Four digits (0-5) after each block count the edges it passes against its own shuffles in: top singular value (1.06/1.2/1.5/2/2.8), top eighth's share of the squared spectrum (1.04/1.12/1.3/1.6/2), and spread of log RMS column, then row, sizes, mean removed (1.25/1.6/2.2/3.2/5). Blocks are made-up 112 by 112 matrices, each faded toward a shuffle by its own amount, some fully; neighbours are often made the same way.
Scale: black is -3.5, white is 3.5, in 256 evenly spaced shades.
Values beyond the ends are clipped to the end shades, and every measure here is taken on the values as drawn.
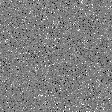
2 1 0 0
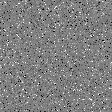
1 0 0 0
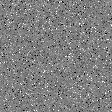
0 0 0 0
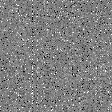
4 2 1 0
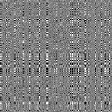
5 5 4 4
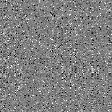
4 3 2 1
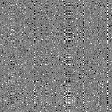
5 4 3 2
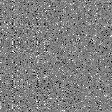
4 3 2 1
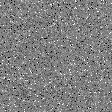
1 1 0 0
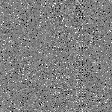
3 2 2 0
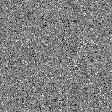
3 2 1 1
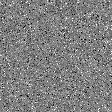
1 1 0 0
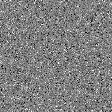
3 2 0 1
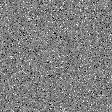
1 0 0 0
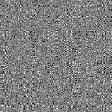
4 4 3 3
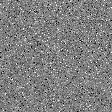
2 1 0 0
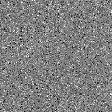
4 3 1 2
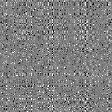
5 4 3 3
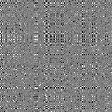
5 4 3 3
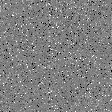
3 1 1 0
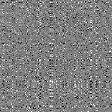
5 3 3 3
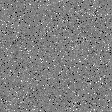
0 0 0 0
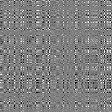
5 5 4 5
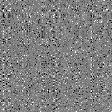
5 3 2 2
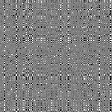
5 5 4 3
